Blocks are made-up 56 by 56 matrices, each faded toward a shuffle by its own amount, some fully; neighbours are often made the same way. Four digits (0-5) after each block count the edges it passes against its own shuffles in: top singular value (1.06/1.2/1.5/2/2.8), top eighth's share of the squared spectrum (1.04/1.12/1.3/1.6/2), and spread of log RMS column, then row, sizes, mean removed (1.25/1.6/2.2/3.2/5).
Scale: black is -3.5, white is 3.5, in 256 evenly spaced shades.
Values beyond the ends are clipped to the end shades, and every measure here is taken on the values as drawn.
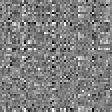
4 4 3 3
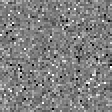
0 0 0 0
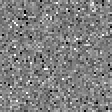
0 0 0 0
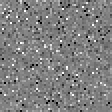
1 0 0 0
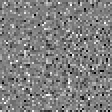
3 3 1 1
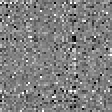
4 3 2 2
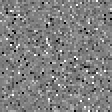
1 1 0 0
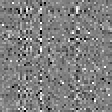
4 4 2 2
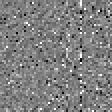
3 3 2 0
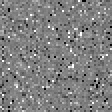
2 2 0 0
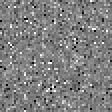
0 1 0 0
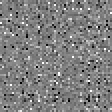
3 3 1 0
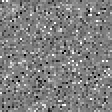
0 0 0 0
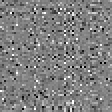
4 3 2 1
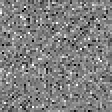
2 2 0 0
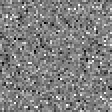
1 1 0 0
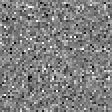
3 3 1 1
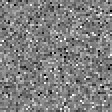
0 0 0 0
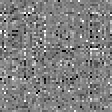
4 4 2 2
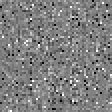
3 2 1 1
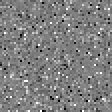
1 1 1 0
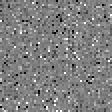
2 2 0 0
